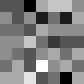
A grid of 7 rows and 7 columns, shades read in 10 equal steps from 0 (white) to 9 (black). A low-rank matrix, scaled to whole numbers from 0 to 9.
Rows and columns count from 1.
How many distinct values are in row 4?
5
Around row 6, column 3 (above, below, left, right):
6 1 3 0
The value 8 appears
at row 2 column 4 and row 2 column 6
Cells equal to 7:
1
